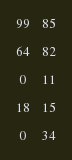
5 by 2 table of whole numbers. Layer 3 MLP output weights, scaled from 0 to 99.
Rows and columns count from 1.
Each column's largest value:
99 85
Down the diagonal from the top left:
99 82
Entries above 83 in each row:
2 0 0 0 0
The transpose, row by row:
99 64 0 18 0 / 85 82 11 15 34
